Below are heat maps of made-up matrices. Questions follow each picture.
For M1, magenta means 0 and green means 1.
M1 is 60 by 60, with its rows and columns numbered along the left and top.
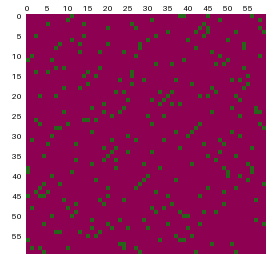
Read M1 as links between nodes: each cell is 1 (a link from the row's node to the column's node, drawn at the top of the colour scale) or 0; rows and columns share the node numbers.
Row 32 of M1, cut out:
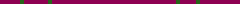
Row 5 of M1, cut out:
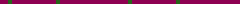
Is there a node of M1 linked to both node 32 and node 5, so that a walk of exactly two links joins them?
yes
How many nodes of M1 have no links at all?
0
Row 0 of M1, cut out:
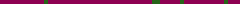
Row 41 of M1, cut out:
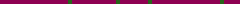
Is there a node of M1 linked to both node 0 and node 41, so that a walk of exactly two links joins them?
no
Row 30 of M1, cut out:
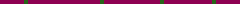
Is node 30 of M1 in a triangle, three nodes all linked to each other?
yes
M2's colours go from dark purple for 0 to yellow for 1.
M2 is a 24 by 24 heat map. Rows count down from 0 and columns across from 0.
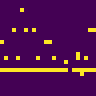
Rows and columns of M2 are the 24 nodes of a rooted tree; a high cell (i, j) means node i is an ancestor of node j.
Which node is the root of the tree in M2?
17
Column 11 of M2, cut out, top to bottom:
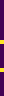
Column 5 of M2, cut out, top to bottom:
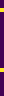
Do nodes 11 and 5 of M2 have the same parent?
no
